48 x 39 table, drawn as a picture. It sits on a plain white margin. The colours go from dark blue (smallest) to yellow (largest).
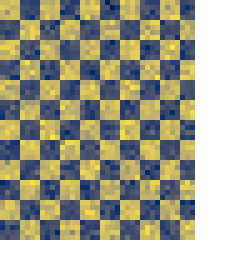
Grain: checkered. Slope: none. Histogram: two levels. Average level on the scale: 50%.
